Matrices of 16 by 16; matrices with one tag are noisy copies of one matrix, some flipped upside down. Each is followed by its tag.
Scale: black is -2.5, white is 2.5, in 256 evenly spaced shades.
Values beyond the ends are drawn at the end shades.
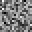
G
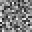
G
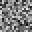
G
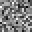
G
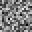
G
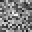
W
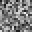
G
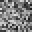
W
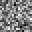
G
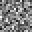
G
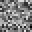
W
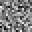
G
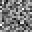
G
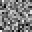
G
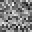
W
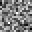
G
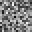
G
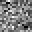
W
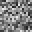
W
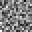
G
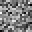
W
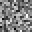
G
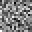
G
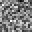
G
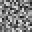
G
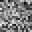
W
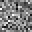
W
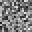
G
